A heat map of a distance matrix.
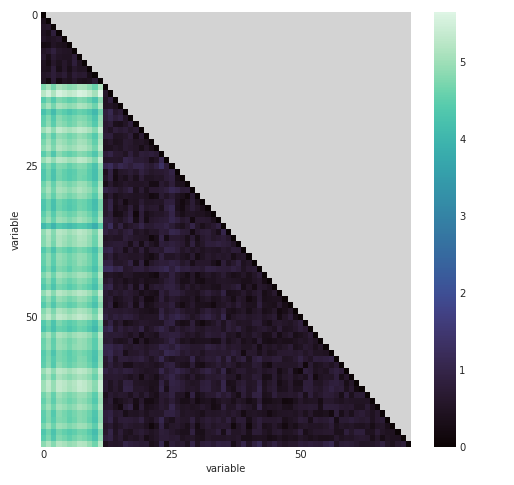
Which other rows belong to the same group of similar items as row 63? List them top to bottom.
12, 13, 14, 15, 16, 17, 18, 19, 20, 21, 22, 23, 24, 25, 26, 27, 28, 29, 30, 31, 32, 33, 34, 35, 36, 37, 38, 39, 40, 41, 42, 43, 44, 45, 46, 47, 48, 49, 50, 51, 52, 53, 54, 55, 56, 57, 58, 59, 60, 61, 62, 64, 65, 66, 67, 68, 69, 70, 71
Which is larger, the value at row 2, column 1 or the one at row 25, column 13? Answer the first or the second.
the second
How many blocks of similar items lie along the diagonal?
2
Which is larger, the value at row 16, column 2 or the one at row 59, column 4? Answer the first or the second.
the second
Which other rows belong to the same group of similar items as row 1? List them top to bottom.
0, 2, 3, 4, 5, 6, 7, 8, 9, 10, 11
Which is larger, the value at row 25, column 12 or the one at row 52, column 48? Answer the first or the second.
the first
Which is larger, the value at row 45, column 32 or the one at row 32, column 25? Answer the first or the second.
the second
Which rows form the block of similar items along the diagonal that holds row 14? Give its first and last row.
12 to 71
